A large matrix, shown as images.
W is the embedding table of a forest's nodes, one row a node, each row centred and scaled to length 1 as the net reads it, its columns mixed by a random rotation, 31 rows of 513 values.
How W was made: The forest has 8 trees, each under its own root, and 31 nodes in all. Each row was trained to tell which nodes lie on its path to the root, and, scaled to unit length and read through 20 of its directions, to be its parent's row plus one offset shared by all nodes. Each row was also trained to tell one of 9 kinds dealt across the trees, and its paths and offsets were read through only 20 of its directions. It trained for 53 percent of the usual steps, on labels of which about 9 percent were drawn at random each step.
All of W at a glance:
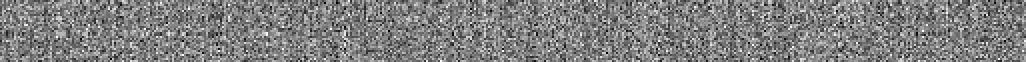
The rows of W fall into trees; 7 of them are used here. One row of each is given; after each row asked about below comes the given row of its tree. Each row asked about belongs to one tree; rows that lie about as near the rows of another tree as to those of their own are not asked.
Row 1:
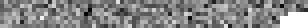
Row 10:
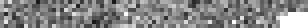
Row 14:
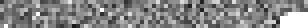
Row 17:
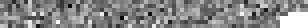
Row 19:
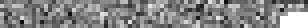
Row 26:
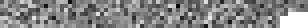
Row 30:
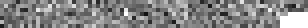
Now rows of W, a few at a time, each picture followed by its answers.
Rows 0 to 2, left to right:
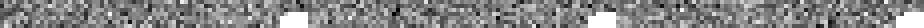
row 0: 1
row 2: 10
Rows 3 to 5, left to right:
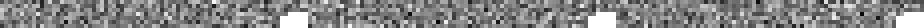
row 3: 14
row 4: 26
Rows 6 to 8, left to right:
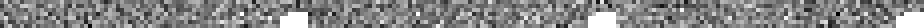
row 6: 1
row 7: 17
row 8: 10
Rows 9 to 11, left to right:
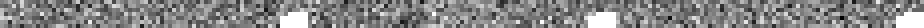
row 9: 10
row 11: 19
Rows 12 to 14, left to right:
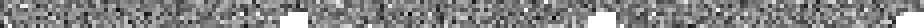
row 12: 1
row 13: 26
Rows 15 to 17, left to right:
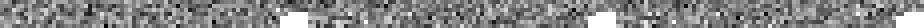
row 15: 30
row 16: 17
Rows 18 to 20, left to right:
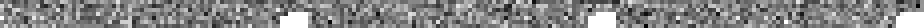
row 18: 14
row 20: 26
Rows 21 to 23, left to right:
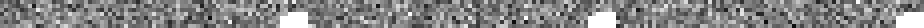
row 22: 17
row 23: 30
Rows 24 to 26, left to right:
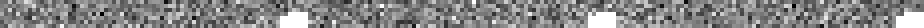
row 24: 26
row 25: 19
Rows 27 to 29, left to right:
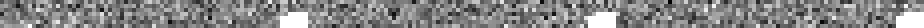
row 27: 17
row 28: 1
